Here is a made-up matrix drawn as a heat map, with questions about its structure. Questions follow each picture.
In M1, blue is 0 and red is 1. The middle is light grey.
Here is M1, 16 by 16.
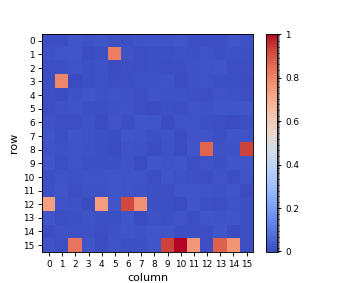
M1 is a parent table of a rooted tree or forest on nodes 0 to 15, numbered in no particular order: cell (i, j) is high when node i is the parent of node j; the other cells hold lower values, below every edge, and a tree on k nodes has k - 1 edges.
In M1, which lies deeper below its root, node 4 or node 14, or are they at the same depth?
the same depth
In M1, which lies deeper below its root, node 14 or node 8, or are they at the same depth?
node 14
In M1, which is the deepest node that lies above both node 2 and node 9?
15
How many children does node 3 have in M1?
1
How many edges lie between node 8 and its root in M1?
0
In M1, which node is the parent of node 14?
15
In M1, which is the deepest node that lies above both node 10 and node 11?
15
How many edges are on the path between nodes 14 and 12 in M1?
3
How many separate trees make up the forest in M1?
2
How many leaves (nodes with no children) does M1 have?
11
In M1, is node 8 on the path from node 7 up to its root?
yes
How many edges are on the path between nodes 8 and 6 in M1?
2
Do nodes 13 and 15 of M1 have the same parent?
no
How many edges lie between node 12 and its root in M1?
1
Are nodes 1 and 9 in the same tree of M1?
no
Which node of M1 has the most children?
15
